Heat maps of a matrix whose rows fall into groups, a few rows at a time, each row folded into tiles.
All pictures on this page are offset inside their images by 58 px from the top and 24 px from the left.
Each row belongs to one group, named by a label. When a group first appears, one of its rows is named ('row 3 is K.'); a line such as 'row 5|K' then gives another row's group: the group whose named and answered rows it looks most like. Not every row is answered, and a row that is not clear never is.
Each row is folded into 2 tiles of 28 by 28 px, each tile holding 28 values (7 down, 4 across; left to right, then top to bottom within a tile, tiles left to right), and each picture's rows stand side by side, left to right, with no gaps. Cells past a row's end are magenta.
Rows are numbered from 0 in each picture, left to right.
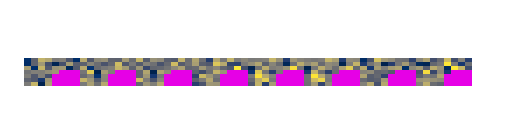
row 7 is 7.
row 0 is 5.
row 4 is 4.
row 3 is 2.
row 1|7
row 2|7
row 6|5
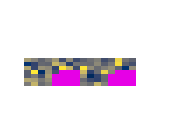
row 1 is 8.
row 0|7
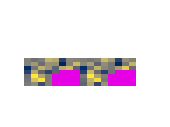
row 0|4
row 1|4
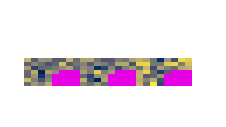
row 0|7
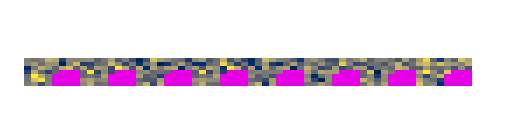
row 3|7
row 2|5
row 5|8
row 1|7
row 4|5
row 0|4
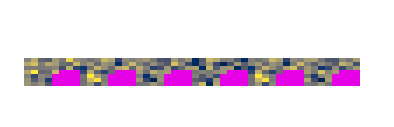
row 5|8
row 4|4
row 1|4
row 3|5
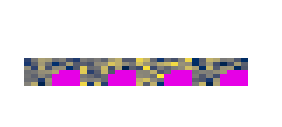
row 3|5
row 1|8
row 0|5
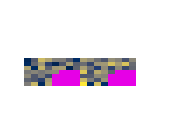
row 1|8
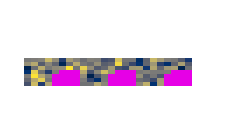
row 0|4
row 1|8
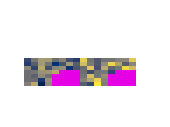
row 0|5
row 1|2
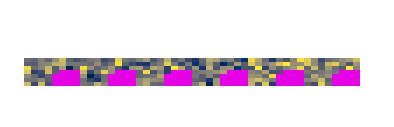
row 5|2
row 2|7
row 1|8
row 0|8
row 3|5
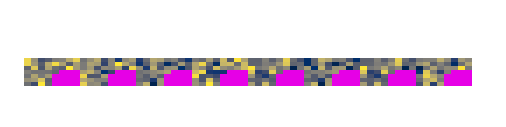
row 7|4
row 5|5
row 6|8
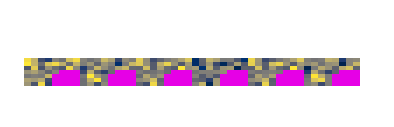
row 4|2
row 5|4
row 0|2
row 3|5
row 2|2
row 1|4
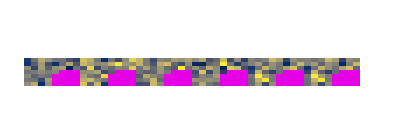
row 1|2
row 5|4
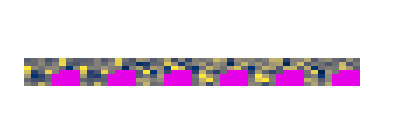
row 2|7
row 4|4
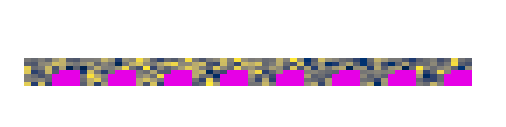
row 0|8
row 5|5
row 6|5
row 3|2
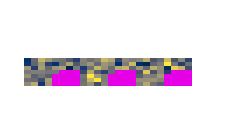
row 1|4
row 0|5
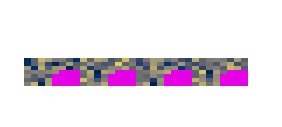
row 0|5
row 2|5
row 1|7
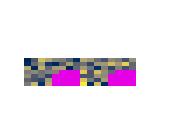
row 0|5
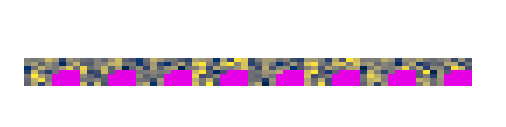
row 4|5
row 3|2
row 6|4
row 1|8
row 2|5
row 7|7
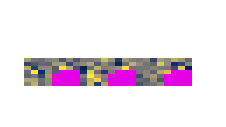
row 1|4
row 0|7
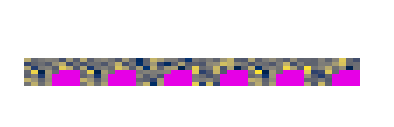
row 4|7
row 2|5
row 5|8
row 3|8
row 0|7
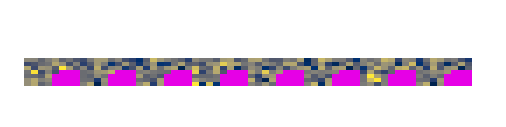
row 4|8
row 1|5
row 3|8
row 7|5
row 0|7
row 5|5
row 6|4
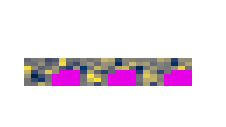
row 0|8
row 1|4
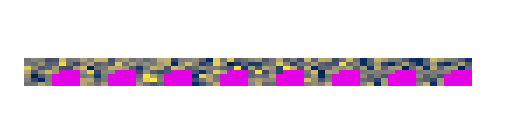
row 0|8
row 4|7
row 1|7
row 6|5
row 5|7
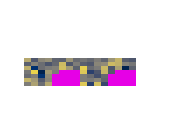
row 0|7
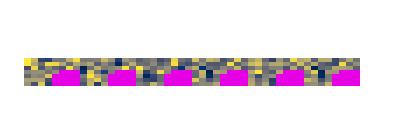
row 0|2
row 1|4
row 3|7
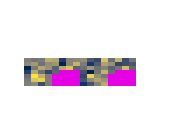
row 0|4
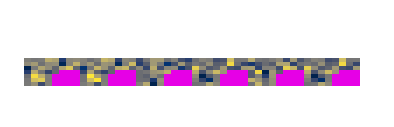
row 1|4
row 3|8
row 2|5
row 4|7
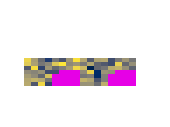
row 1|7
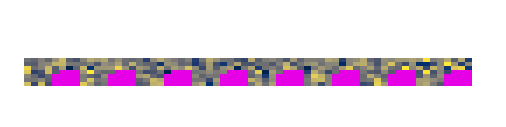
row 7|7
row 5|4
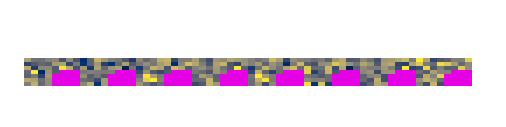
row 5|8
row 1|5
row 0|7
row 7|2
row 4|4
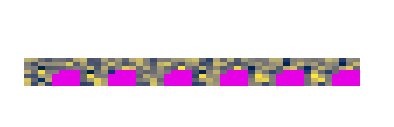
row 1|2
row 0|8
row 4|4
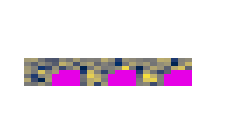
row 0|8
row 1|4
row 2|4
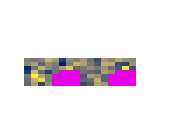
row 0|4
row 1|2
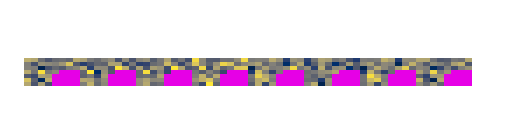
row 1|7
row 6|4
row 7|8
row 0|8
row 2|7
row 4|4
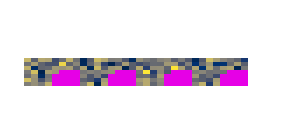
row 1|5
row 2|7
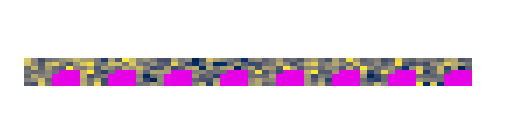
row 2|8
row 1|2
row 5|2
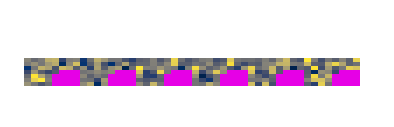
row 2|8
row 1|5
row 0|4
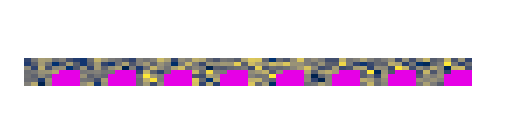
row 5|8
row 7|7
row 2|4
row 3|8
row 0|5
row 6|7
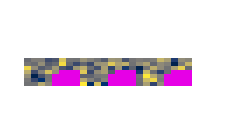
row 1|8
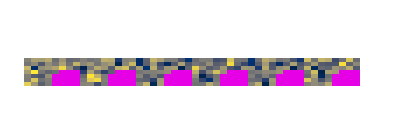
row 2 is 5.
